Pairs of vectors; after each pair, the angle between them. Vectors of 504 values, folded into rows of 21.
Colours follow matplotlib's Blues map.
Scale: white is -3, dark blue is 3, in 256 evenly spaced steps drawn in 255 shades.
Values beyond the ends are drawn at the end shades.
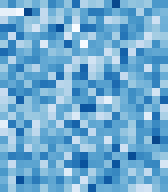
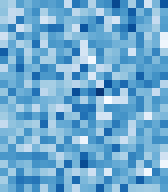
partly aligned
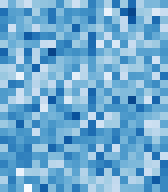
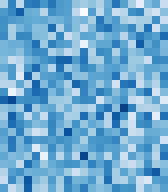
orthogonal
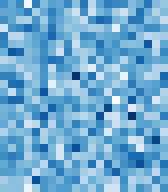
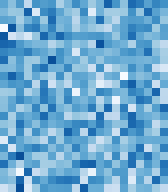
partly aligned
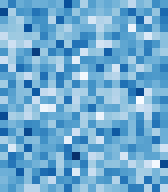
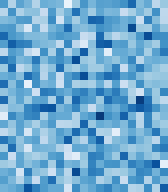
nearly opposite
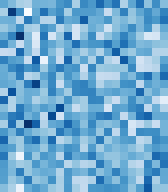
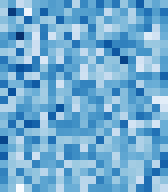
nearly parallel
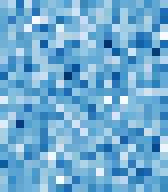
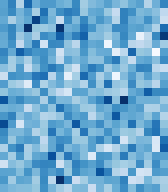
nearly opposite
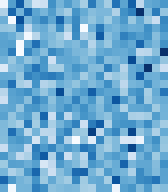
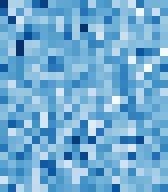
nearly opposite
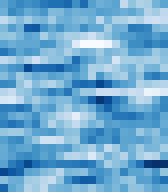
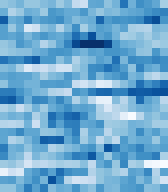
nearly opposite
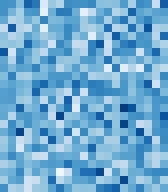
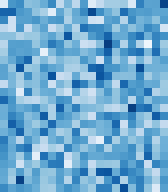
orthogonal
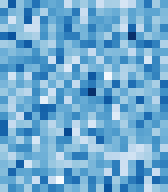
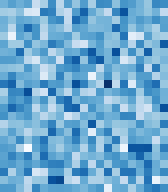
partly opposed
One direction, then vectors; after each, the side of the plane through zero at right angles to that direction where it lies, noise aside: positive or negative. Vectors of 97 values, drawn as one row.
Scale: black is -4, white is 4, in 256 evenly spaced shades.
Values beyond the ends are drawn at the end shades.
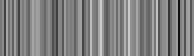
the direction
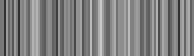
positive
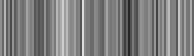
negative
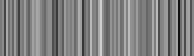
positive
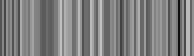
positive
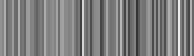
negative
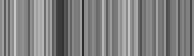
positive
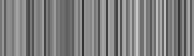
positive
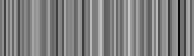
positive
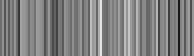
positive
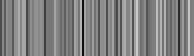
positive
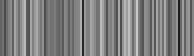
positive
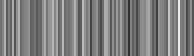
negative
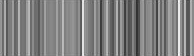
negative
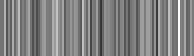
negative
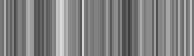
negative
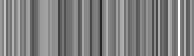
negative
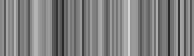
positive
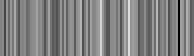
positive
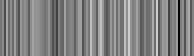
positive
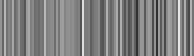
negative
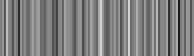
positive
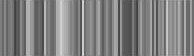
negative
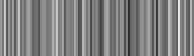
negative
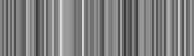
negative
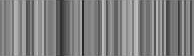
positive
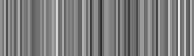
negative
